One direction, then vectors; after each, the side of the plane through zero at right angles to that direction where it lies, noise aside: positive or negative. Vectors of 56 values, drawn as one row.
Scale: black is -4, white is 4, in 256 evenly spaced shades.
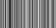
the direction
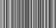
negative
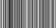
positive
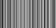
positive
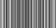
negative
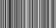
positive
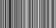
positive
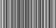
negative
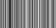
positive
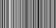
negative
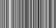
negative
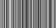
negative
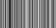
positive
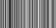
positive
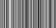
negative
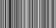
positive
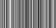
negative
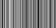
negative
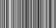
negative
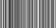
positive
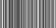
positive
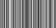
negative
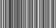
positive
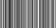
positive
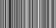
positive
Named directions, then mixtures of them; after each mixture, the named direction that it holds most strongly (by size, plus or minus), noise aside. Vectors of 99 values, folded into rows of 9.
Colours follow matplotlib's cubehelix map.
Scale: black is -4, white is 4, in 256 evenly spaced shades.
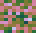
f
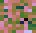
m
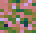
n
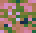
n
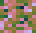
m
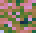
n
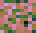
n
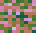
f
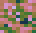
n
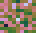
n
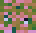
f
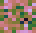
m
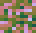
f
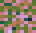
f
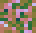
n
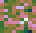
m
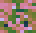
n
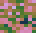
n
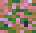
n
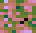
m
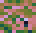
m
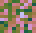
f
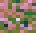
n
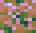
f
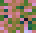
m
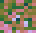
n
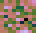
m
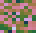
f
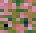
n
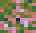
n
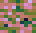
n
